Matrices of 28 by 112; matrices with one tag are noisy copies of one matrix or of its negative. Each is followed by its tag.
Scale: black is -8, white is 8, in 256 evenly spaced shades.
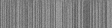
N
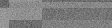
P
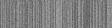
N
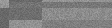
P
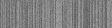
N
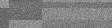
P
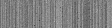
N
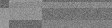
P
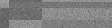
P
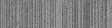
N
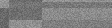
P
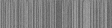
N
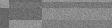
P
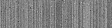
N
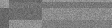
P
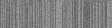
N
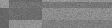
P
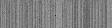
N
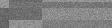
P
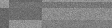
P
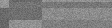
P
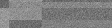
P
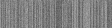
N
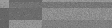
P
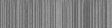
N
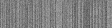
N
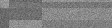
P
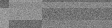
P
